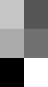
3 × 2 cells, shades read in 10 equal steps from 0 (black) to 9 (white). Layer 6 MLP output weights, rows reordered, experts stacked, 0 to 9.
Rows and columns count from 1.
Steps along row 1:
down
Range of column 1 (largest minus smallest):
7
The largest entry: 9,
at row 3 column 2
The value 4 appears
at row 2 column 2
